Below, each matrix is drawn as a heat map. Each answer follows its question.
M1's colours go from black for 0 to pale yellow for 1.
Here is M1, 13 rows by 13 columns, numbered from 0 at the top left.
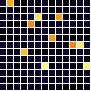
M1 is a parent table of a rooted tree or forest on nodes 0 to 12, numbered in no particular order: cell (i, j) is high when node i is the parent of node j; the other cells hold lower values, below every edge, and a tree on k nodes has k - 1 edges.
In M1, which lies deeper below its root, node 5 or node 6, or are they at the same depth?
the same depth
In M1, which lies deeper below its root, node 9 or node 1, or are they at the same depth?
node 1
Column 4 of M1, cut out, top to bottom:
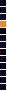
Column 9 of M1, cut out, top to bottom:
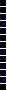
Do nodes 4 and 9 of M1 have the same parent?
no
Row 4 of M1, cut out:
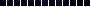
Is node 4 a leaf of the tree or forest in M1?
yes
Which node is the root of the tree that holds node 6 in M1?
9
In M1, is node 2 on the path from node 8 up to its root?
yes
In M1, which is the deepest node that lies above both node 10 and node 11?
6
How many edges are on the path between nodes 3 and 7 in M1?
1
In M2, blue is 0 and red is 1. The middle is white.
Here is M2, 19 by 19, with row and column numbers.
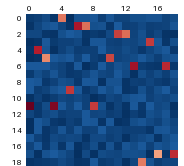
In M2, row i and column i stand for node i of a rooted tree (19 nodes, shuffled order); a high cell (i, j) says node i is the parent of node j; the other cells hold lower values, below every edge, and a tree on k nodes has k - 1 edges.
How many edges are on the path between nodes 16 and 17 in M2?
1
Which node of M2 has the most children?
11
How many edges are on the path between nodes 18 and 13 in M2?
3
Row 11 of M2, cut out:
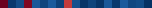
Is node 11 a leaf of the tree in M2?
no
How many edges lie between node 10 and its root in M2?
2
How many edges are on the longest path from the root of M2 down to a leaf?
10
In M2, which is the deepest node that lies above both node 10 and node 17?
5
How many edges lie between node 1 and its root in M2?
6
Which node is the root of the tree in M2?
9
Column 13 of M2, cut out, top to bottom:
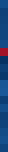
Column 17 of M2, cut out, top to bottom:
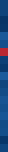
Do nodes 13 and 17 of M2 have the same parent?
yes
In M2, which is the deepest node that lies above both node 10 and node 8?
5
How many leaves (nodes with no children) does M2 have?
8
